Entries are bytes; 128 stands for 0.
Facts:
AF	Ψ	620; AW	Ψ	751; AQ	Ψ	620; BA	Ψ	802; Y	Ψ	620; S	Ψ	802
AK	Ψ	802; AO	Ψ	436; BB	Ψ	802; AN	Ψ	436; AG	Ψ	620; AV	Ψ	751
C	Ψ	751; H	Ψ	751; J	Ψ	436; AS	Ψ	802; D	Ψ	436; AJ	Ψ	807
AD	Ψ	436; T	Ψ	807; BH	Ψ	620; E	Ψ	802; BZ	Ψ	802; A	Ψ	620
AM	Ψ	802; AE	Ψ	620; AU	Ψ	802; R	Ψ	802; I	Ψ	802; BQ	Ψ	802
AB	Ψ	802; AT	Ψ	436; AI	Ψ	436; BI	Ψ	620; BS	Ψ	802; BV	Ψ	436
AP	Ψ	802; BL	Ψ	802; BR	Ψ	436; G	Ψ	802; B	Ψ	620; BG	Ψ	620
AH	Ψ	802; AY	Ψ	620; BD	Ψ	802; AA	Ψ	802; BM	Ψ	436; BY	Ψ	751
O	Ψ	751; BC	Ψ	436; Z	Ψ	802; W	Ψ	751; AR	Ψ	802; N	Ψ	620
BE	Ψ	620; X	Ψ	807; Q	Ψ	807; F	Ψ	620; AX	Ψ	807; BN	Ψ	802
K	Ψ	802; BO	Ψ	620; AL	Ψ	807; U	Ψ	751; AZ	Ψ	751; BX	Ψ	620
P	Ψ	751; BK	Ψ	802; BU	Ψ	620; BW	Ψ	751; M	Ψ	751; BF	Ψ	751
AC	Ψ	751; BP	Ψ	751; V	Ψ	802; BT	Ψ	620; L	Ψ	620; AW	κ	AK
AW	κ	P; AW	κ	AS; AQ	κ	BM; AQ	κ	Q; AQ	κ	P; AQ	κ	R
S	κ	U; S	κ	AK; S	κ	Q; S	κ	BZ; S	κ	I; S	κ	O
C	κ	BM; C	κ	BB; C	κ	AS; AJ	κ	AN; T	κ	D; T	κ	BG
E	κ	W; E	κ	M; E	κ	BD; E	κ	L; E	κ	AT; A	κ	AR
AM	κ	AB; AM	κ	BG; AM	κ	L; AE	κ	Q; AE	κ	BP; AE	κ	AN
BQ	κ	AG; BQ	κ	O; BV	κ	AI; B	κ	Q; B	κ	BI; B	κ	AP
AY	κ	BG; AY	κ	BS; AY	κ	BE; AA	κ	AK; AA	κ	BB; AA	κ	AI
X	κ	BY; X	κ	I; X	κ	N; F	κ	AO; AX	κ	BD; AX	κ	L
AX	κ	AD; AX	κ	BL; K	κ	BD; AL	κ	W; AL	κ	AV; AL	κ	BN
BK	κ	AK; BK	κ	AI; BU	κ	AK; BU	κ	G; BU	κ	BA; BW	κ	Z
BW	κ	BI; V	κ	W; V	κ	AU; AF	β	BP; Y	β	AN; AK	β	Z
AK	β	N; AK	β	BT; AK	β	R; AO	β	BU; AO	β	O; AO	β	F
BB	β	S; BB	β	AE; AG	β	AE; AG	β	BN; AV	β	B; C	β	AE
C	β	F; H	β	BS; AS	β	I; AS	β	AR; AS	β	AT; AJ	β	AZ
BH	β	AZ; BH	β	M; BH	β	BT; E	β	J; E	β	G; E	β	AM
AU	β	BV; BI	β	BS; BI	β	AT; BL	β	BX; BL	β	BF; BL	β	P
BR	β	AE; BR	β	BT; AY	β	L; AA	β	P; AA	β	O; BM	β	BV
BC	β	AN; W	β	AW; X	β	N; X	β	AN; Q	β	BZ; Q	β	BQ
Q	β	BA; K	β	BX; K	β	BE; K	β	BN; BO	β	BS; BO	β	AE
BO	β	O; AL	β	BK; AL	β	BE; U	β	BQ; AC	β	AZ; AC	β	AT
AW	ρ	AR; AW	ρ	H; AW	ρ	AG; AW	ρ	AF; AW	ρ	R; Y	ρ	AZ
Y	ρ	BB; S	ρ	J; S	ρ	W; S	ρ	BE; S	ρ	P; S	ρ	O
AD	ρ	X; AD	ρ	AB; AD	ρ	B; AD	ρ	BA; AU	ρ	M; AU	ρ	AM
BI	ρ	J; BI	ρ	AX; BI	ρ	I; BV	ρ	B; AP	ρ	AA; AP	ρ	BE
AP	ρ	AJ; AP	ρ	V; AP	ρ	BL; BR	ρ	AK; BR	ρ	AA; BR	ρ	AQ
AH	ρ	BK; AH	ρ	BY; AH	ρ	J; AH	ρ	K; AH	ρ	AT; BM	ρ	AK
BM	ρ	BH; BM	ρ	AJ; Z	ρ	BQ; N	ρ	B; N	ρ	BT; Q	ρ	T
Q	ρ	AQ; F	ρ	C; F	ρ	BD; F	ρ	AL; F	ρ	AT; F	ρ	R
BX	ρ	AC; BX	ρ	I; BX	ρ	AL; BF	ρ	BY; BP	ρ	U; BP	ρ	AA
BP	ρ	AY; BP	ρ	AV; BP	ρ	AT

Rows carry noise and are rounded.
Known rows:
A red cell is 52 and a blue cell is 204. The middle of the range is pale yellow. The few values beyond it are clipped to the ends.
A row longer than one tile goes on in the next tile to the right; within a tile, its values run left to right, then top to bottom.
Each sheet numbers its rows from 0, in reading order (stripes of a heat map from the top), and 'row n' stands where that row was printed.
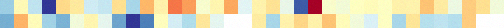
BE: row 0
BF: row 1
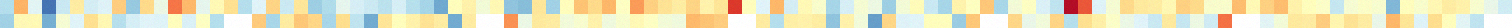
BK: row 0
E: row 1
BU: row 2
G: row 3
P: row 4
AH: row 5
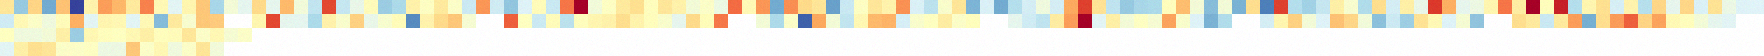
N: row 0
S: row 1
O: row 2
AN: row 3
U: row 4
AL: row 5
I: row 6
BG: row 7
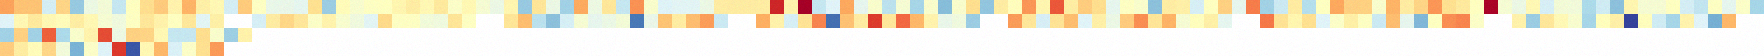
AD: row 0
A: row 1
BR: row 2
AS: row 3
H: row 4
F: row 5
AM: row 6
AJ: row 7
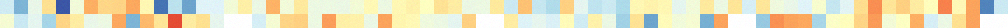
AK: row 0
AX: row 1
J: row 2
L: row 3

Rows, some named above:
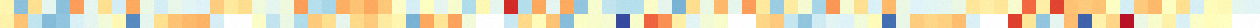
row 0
BR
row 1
R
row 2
BM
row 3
BR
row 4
AT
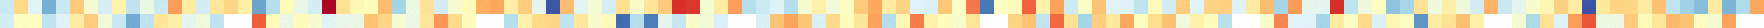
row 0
K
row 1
C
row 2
BX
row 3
AY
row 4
BI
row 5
S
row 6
X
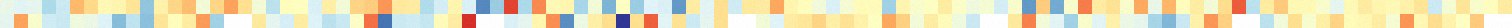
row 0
AG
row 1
M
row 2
AU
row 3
AH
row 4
AE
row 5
AB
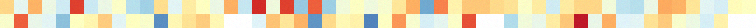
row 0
S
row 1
BV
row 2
BA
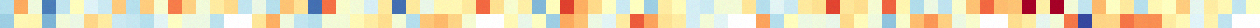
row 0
BK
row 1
BB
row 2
AV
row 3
AA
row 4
AR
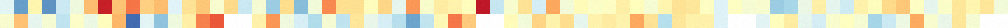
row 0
BT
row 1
AE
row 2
BD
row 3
AQ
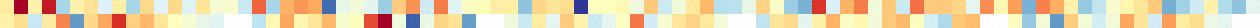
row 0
I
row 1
AW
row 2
Y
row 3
B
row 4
BC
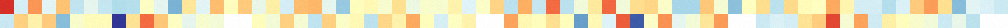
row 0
BM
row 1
T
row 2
AJ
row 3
BZ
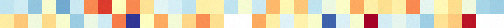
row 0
BH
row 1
AZ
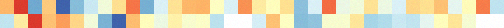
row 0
AF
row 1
BN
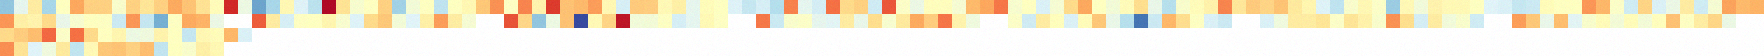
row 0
F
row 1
C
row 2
AT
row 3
AO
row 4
BL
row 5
AH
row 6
BO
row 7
BS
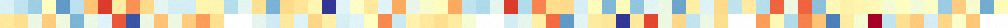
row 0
BH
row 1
Y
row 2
AU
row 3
AC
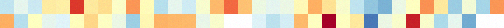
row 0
AA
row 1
Q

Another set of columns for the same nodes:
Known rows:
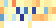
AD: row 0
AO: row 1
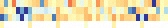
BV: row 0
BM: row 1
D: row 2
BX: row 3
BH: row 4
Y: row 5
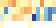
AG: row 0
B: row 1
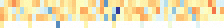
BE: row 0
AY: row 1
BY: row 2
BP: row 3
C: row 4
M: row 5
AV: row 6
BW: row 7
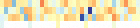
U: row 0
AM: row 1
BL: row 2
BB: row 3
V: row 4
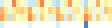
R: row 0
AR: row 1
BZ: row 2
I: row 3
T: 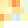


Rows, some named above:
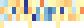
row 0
AN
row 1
B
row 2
BO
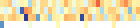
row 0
AC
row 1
S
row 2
BL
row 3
F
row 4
F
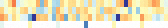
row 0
BS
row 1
X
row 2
S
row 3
AH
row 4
Y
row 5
T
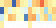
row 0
Q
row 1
F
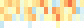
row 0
AW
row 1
O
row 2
AQ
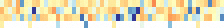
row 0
BP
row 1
BB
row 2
AS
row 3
BF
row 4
N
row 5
BN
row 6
AZ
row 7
Q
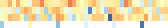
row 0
AL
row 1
F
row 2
AX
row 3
H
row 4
J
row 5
AH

